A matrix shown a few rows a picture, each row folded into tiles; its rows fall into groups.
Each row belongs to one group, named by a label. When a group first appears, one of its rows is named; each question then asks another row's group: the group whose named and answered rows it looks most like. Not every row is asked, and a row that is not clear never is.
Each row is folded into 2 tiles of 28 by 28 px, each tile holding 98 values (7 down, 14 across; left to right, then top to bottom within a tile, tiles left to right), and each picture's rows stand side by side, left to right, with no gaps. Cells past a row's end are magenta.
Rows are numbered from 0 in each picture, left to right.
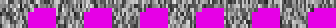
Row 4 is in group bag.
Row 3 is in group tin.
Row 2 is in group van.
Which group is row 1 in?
bag
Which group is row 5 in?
bag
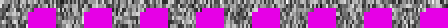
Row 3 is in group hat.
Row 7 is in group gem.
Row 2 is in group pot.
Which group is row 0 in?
van
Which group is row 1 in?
gem
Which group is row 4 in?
tin
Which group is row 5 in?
van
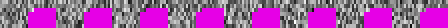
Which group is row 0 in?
tin
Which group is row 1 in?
van
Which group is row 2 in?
hat
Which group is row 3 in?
tin
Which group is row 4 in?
bag
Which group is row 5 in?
van
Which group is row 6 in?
tin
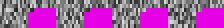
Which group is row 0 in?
bag
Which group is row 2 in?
gem
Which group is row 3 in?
tin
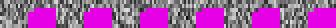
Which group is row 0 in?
tin
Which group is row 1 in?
bag
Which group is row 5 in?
gem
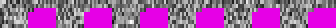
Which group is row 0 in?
hat
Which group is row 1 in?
gem
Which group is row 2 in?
hat
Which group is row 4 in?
pot
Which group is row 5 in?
pot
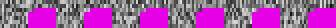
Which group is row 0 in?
pot
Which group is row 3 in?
bag
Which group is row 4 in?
gem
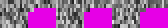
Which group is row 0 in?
tin
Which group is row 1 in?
bag
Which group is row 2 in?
bag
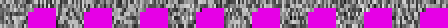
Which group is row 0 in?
hat
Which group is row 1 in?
bag
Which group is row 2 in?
pot
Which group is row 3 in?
van
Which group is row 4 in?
gem
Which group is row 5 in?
pot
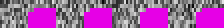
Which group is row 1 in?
tin
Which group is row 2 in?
gem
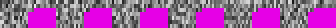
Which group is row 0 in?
pot
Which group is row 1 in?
bag
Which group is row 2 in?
van
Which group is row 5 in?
bag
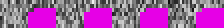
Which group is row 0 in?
hat
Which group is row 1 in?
tin
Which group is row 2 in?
tin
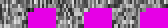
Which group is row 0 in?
hat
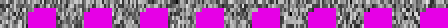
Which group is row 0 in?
tin
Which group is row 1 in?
van
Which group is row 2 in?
bag
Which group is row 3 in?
gem
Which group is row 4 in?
tin
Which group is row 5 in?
hat
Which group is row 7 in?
bag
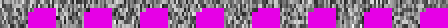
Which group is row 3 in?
tin
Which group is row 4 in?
bag
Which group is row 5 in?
pot
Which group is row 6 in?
hat
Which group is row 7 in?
pot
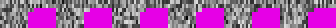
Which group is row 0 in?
van
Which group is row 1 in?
gem
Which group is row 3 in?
tin
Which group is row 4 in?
hat
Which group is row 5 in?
hat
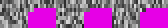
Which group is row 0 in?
tin
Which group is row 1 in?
pot
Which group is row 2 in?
bag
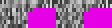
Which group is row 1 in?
van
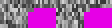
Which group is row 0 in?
hat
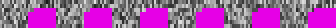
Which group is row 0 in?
van
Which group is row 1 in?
pot
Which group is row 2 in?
tin
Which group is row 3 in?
gem
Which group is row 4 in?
hat
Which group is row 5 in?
van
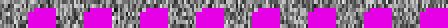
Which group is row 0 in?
van
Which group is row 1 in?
bag
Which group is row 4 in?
tin
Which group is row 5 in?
hat
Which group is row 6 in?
van
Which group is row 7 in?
van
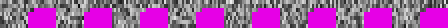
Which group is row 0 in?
bag
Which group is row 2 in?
gem
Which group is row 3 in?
pot
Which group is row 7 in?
hat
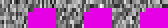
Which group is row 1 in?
van
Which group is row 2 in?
gem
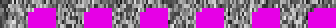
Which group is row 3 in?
gem
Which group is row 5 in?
hat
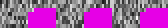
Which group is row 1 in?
van
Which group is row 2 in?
bag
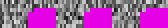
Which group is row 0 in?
hat
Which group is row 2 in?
tin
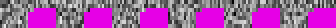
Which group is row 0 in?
gem
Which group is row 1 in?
van
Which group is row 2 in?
pot
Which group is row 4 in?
pot
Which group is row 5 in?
hat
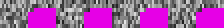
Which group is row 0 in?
van
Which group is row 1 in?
hat
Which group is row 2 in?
gem
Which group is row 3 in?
bag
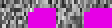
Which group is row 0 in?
gem
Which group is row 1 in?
pot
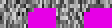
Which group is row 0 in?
hat
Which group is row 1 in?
bag
